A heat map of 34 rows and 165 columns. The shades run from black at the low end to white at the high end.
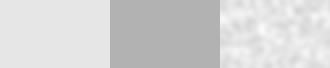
The table splits into one row of 3 panels. Panel 1,1: very high, flat. Panel 1,2: high, flat. Panel 1,3: very high, blotchy, faint in contrast.
